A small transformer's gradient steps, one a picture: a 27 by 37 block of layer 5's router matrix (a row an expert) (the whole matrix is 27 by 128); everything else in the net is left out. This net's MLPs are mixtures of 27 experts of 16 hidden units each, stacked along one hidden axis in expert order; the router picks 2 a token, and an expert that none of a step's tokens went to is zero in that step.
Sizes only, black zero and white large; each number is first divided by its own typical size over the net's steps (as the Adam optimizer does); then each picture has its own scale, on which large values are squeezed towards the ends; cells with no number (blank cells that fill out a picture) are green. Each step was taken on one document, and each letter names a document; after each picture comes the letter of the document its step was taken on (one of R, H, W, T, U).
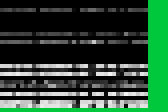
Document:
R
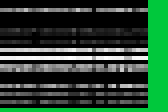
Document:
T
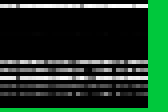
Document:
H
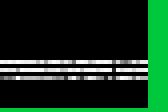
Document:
H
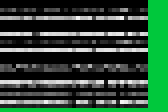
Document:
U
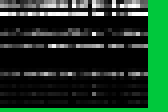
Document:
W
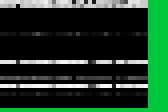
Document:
H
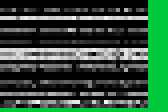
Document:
T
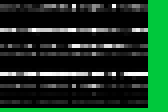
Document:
W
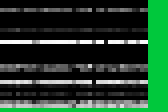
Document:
U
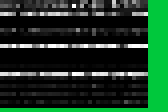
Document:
W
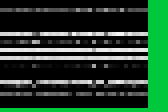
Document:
U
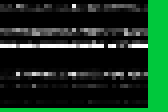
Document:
W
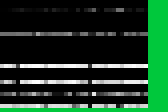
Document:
R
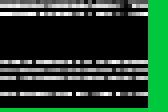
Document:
H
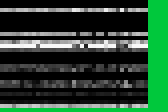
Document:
T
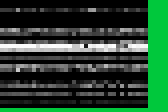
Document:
T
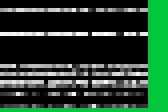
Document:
R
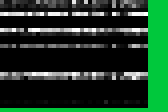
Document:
W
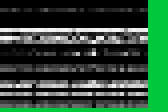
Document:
U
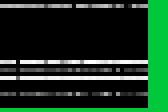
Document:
H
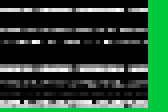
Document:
U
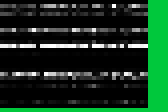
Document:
W
